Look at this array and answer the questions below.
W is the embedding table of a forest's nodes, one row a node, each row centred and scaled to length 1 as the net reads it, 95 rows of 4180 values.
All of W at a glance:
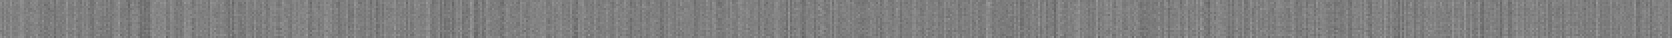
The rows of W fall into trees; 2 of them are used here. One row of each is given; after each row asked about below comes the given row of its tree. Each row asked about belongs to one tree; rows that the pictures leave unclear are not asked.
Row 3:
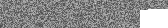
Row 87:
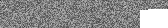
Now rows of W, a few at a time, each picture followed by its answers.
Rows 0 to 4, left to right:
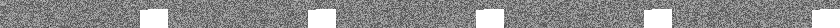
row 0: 87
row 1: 87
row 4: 3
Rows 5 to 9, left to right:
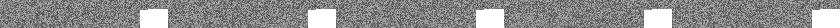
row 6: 3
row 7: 3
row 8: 87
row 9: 3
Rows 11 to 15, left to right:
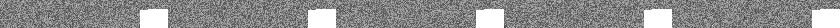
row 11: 3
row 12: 3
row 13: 87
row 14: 3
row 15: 87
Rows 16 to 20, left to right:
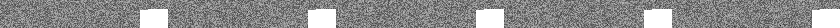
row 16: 87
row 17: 3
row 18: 3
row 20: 87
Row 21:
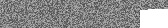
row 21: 3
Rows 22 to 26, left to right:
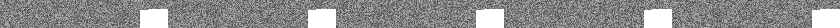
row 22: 87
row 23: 87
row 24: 3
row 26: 87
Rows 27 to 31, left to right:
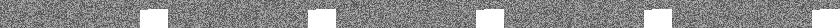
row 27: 3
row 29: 87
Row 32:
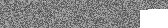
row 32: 87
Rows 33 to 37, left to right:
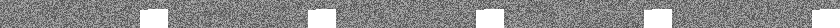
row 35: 87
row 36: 87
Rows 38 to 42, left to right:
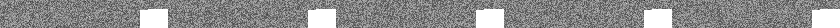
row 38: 87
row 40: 3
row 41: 3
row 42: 87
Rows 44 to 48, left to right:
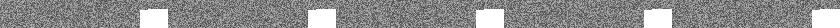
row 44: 3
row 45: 87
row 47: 3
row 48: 3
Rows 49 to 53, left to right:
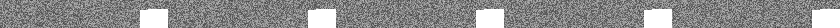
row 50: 3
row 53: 87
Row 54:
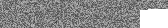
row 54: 3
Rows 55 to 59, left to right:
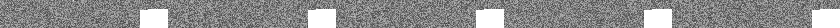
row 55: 87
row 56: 3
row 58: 87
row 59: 3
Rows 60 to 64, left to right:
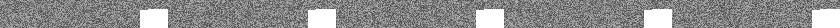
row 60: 87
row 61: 3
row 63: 87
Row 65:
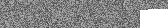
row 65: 87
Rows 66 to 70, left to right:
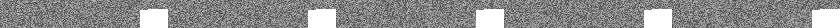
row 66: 3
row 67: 3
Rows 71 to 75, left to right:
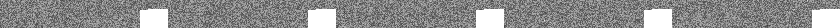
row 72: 3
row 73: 3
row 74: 3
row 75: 87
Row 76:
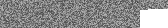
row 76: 3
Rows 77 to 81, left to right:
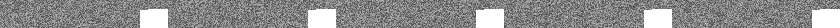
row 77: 87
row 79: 87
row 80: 3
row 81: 87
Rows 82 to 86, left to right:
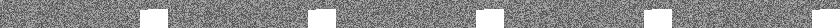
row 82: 3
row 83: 3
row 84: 3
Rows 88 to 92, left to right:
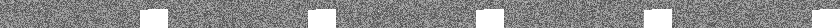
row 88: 87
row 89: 3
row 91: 3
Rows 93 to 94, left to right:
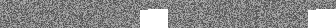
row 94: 3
